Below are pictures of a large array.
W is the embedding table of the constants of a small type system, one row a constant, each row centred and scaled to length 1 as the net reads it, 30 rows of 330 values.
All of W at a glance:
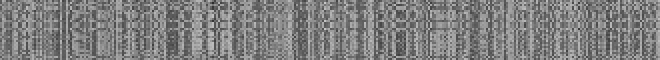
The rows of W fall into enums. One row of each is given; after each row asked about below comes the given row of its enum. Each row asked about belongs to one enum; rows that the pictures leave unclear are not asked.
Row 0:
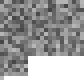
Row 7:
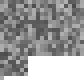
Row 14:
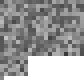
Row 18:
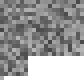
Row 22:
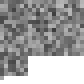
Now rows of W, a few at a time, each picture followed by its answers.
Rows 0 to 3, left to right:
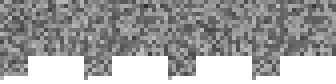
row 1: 14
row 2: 18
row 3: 14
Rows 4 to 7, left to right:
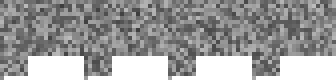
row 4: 14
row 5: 22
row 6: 18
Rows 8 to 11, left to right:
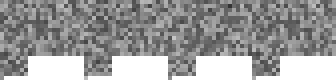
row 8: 7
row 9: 0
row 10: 14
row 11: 7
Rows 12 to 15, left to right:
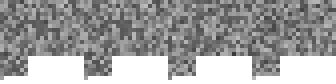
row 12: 7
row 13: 7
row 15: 0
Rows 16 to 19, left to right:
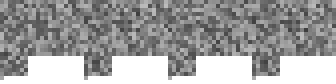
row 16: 7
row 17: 22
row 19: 22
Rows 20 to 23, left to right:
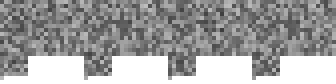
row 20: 0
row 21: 7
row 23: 7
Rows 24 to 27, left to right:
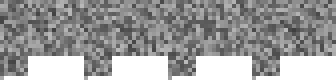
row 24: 22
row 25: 18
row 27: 18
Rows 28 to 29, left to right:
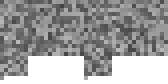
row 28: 14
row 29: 18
